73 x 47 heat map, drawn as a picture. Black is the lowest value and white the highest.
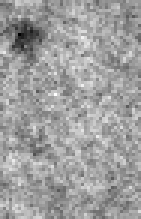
On average the colour sits 60% of the way up the scale. One dip sinks in the top left. The field is mottled with small blotches. No regular stripes run through it. No single row or column stands out from its neighbours. The ninth with the lowest average is the top left. There is no overall slope.
